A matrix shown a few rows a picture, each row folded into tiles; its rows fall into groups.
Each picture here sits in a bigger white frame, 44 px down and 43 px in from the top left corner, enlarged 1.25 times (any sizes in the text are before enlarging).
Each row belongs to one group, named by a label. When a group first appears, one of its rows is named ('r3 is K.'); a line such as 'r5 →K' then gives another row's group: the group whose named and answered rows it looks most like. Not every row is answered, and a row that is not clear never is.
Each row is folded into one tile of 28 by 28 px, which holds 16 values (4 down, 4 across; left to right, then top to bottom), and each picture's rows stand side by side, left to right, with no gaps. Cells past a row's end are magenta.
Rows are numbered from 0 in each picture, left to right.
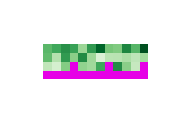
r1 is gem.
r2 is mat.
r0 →gem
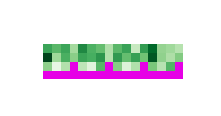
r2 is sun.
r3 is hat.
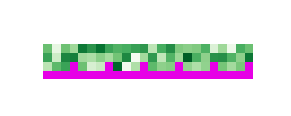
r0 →hat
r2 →mat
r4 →hat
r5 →hat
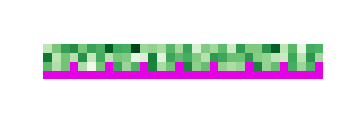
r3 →hat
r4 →hat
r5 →hat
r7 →hat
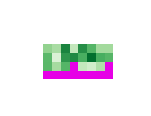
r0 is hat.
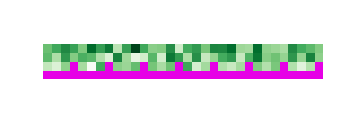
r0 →gem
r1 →gem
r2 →gem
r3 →hat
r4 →mat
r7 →sun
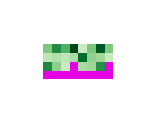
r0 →mat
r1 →gem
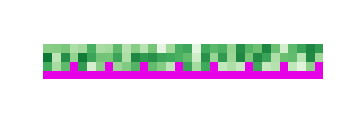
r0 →hat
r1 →sun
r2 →hat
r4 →hat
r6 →sun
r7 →gem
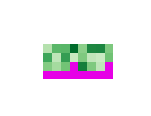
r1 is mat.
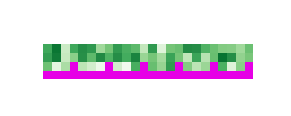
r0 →sun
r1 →sun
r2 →sun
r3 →hat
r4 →mat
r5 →sun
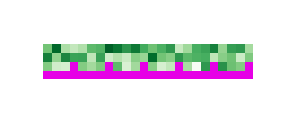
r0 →sun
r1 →gem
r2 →mat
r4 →gem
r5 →mat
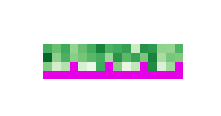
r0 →sun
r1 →gem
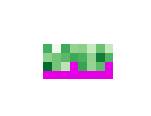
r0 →hat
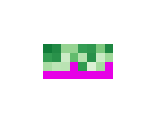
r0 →sun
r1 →mat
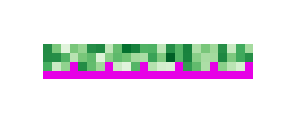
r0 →sun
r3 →hat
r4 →hat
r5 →hat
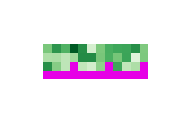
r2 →mat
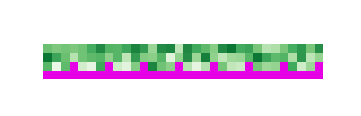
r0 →sun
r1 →gem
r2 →gem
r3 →mat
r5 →mat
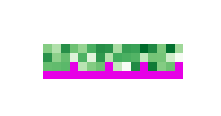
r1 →gem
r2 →gem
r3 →mat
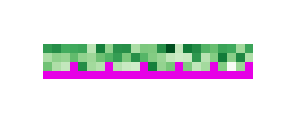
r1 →hat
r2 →sun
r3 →mat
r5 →sun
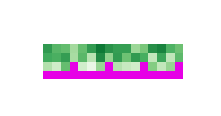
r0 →sun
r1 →gem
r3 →mat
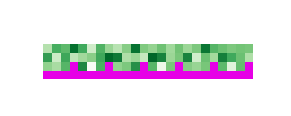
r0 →gem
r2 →gem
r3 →sun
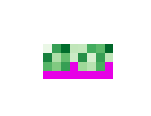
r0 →gem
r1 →gem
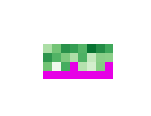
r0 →gem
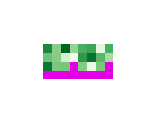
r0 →mat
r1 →sun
